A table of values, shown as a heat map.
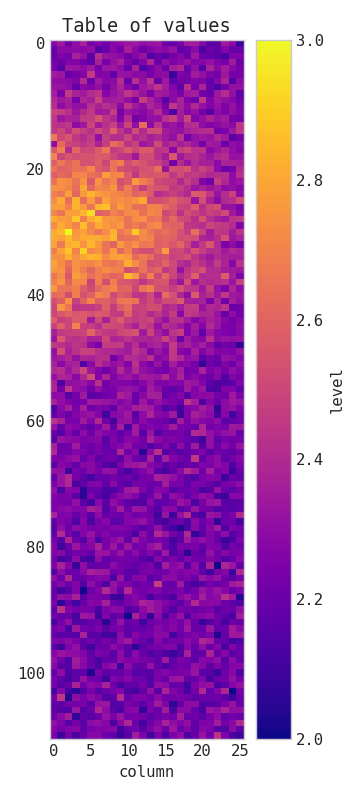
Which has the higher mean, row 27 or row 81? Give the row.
27
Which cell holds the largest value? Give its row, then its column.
30, 2
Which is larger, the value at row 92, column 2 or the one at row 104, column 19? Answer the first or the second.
the first
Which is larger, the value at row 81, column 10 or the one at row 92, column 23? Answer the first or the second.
the first
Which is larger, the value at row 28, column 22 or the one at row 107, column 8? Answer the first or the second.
the first
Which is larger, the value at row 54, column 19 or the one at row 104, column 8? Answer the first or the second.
the first
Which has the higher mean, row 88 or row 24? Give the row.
24
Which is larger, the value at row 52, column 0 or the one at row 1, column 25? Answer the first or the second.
the first
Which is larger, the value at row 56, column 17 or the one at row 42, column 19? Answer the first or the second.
the second
